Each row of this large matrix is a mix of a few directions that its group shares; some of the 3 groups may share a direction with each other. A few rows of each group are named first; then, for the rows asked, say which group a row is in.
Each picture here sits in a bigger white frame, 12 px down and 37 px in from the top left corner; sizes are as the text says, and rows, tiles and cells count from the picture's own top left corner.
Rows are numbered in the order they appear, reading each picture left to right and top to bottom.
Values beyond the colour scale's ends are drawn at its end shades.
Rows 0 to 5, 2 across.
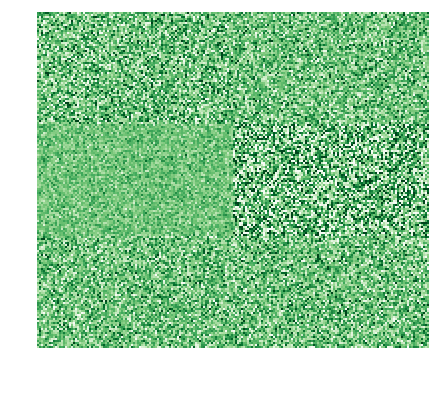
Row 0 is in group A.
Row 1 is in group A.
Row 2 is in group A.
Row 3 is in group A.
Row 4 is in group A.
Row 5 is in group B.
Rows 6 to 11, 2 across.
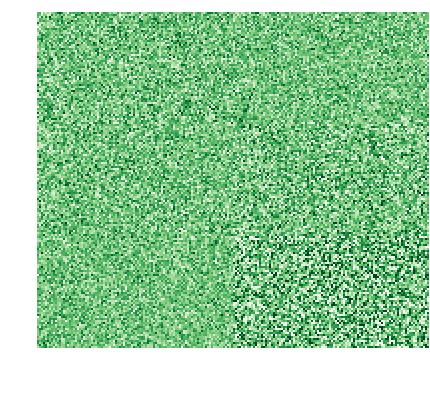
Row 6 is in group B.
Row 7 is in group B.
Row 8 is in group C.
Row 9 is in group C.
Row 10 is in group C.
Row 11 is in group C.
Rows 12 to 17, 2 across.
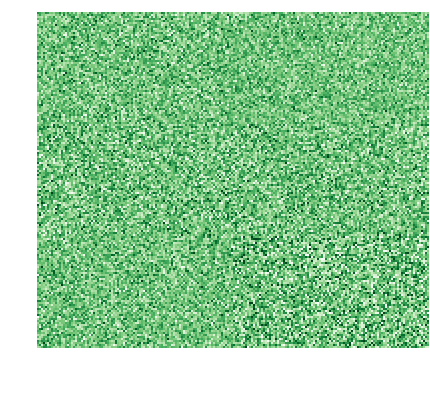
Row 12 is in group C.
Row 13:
A
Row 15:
B
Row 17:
C
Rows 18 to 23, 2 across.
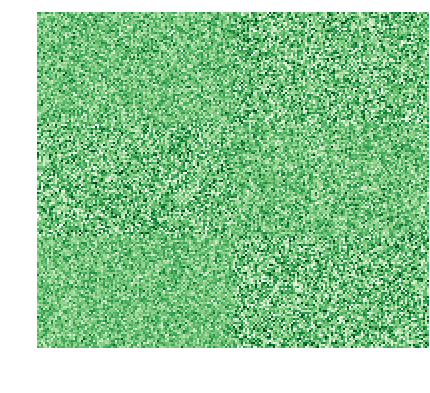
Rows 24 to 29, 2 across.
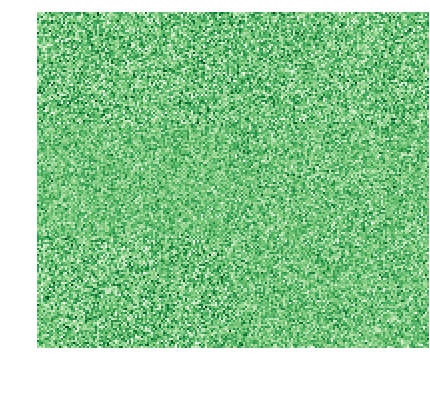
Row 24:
A
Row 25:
A
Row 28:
A
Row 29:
B
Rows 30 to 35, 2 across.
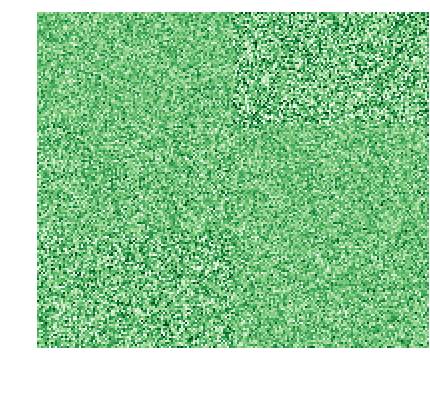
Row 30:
C
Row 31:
A
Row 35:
B
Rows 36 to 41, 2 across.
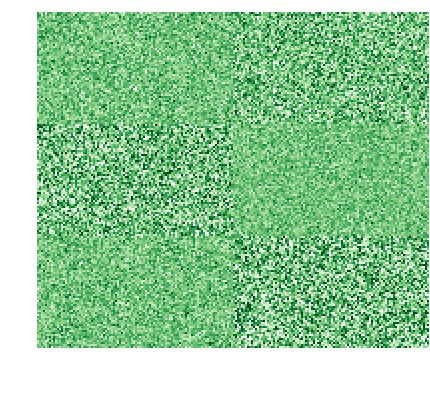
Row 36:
C
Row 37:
C
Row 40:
C
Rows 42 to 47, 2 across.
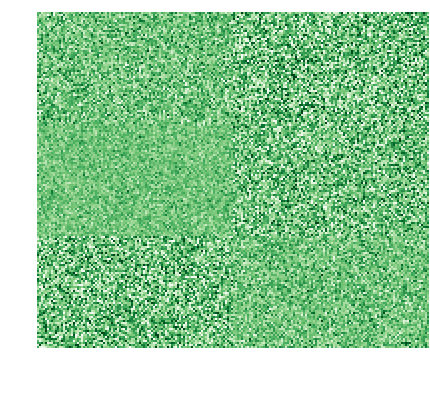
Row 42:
B
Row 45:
A
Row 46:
A
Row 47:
C
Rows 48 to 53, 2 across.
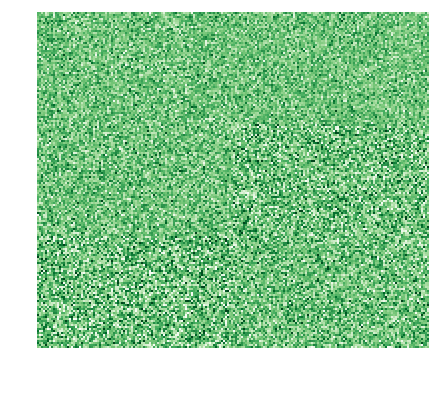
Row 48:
C
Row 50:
A
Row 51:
B
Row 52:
C
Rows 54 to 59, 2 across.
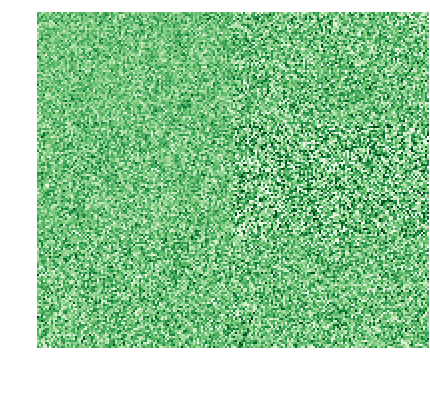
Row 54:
B
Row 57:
C
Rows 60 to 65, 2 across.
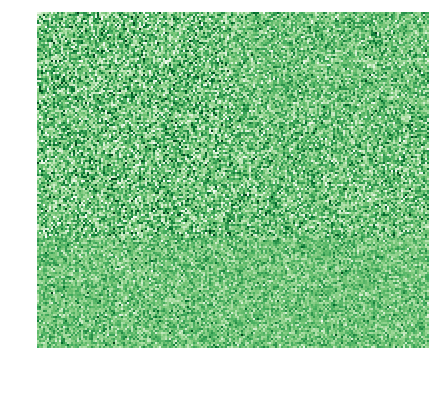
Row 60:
A
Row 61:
B
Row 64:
C
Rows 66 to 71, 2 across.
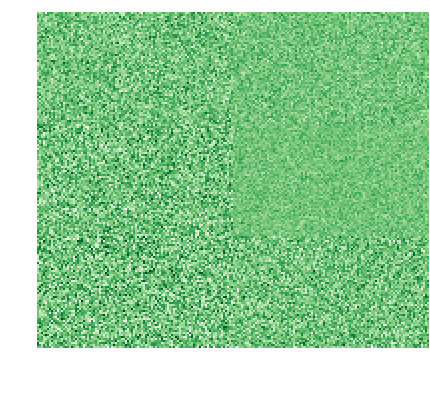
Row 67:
A
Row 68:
A
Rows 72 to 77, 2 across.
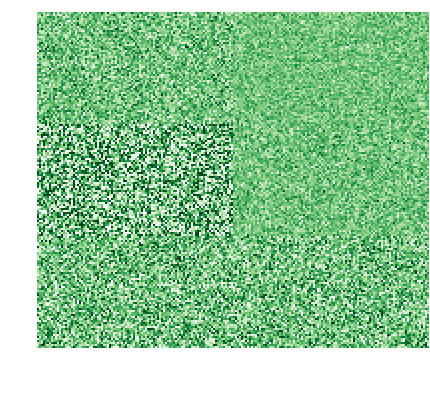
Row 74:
A
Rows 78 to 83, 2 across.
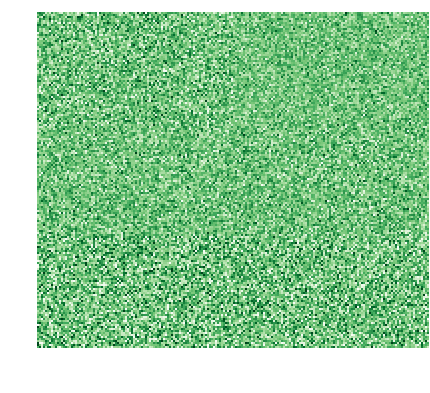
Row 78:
A
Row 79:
C
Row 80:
A
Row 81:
C
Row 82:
A
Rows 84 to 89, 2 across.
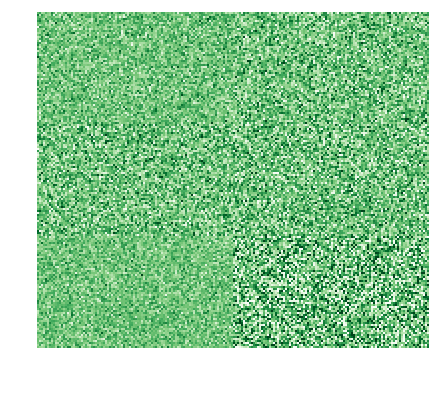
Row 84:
B
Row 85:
C
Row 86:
A
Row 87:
A
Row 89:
A
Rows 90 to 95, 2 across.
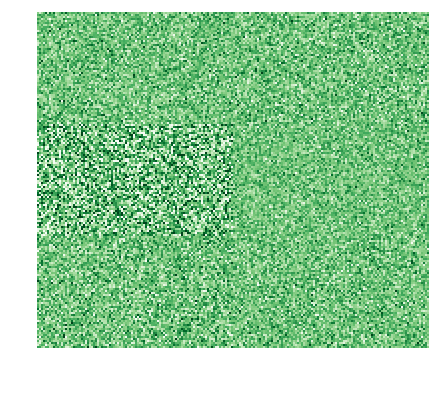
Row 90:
A
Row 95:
C
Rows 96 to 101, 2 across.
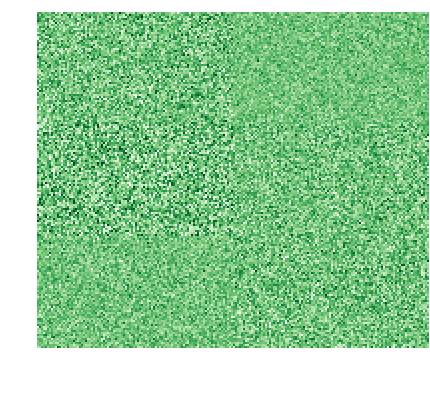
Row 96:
B
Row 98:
A
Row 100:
A
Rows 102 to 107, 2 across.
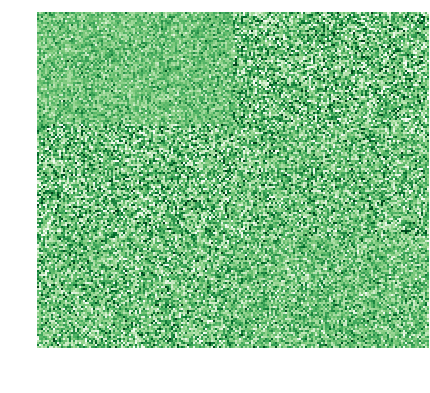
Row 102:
A
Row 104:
B
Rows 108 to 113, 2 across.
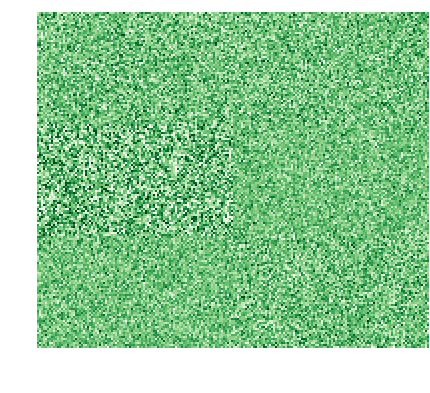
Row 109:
A
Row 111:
C
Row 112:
A
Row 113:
A
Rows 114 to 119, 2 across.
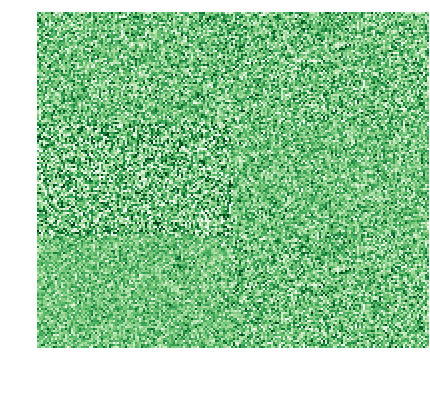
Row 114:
B
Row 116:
A
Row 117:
A
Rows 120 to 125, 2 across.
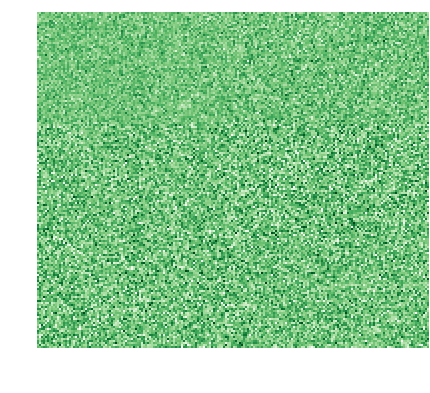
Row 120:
B
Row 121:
A
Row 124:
B
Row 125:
B
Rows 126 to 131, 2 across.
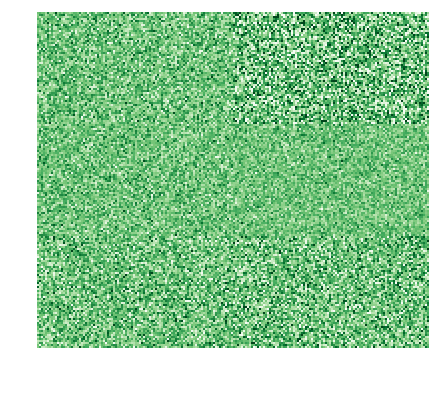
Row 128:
A
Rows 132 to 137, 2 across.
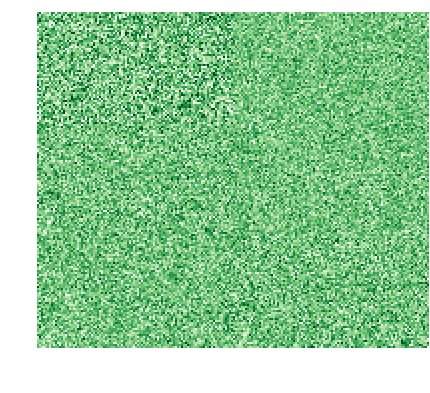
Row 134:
B
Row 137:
B
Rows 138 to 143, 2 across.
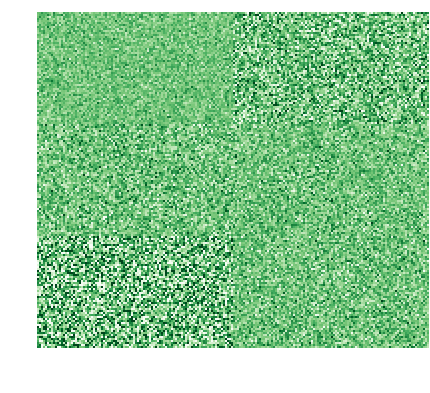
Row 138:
B
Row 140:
C
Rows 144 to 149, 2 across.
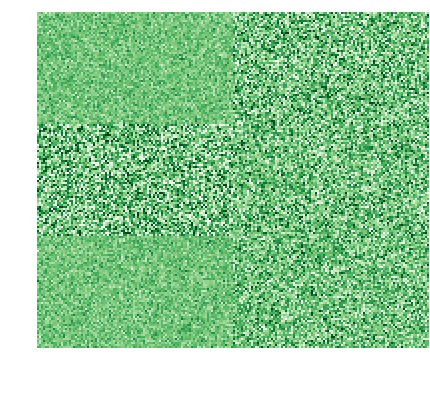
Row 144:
A
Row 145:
A
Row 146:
A
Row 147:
C
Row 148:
B
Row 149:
A
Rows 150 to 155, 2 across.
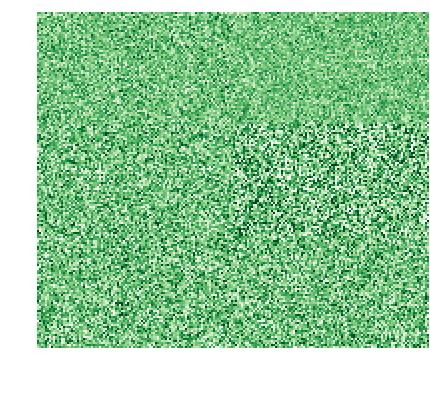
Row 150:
C
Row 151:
B
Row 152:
A
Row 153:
C
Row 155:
A
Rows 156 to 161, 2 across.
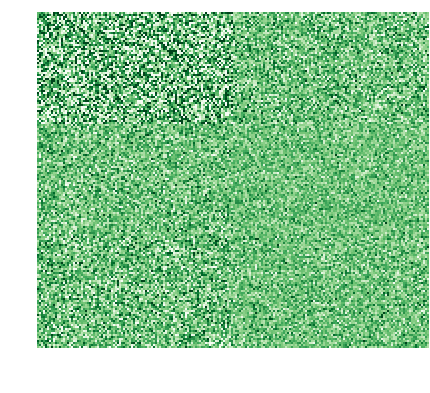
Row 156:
C
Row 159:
A
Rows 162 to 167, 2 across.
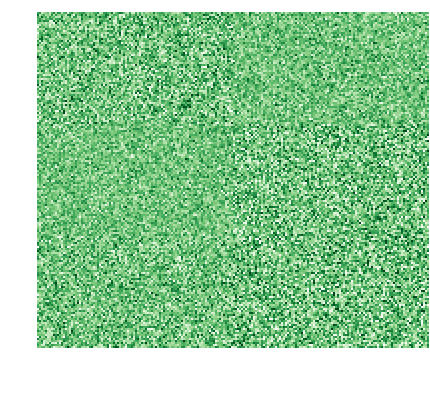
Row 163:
C
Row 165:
B
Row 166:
B
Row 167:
C
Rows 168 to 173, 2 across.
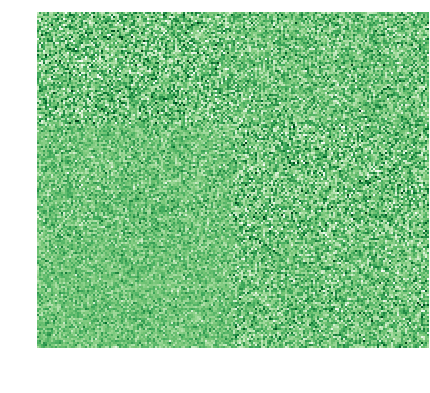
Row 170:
A
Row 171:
A
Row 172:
B
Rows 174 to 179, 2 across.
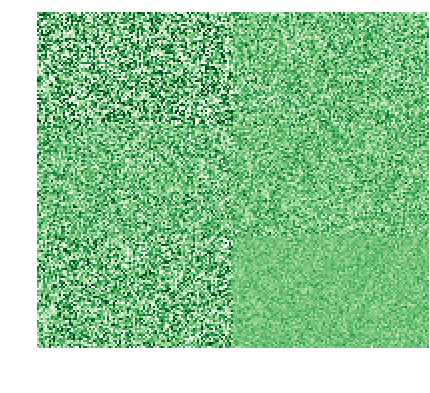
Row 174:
A
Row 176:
C
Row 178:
C
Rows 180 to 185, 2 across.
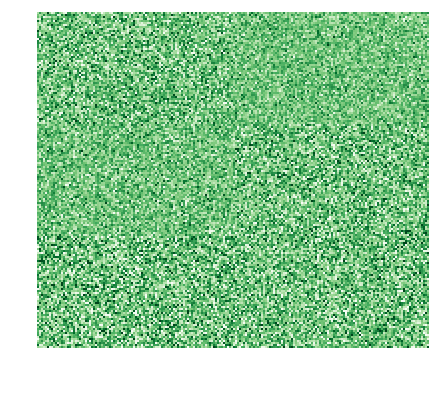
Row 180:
A
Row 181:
B
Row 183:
C
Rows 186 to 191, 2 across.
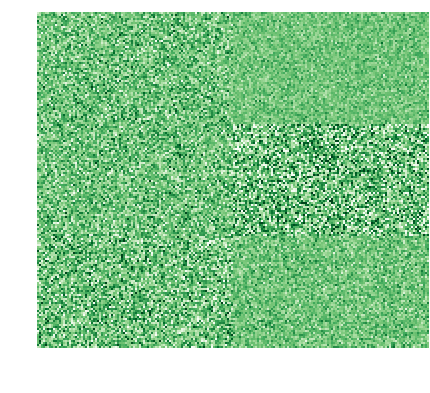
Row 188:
B
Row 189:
C
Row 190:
B
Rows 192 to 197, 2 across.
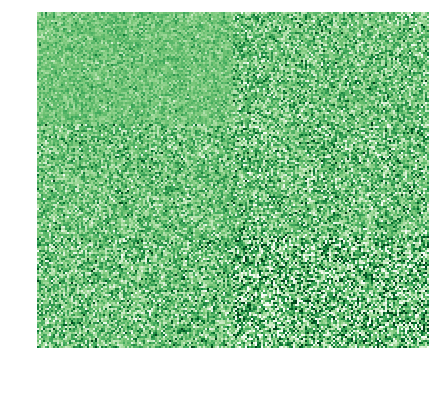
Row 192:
C
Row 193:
A
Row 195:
C
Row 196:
B
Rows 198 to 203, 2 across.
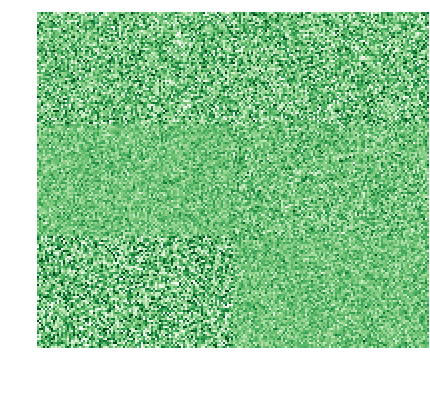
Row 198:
B
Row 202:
C
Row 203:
C
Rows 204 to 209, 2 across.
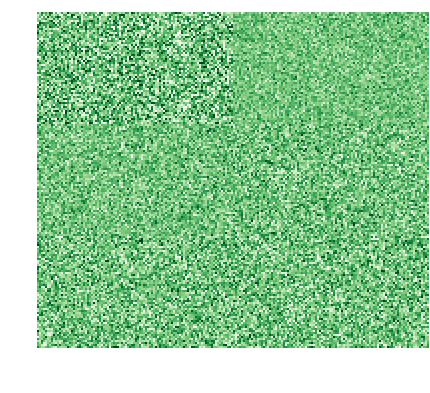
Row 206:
B
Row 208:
B
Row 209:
B
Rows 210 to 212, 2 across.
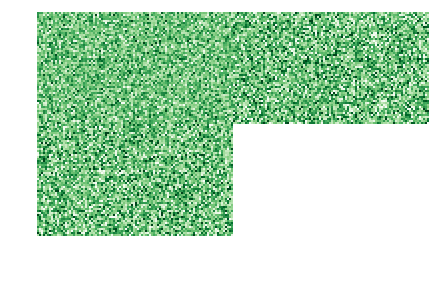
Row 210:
A
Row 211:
B
